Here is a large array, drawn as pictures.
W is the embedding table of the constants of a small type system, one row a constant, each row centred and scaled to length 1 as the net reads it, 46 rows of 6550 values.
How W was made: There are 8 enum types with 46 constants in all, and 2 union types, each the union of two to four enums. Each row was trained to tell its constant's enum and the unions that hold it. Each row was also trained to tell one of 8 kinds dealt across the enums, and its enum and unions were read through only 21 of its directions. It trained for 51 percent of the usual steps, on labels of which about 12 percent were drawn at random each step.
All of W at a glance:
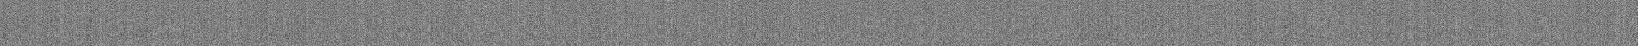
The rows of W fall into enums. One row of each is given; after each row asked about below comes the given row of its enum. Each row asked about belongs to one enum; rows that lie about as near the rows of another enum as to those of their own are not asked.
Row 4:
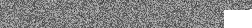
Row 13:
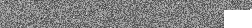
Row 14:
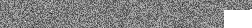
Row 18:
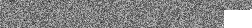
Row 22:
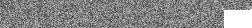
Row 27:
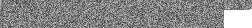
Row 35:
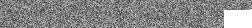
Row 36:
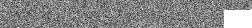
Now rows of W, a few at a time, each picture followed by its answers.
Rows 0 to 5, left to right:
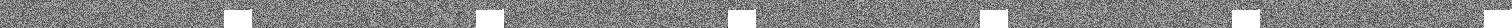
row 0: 27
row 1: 13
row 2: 18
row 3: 14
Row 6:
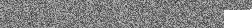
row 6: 35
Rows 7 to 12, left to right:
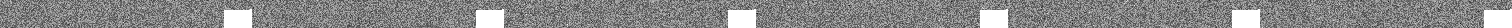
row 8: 13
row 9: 35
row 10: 27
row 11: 4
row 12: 22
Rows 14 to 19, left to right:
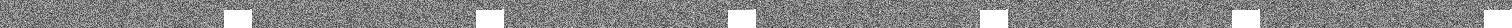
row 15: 18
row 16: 35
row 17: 14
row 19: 4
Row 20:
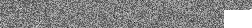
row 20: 27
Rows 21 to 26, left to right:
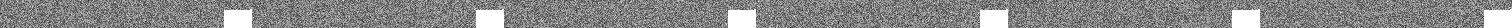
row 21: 18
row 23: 18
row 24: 14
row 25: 27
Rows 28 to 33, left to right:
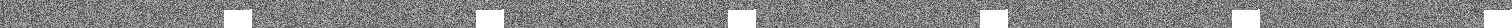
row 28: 35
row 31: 35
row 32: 13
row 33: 18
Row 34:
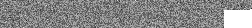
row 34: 14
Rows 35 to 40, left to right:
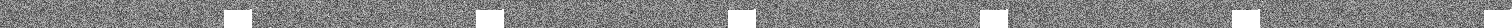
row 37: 27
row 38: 18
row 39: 35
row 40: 27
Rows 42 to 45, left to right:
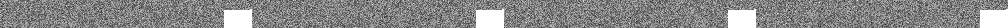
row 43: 13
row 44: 13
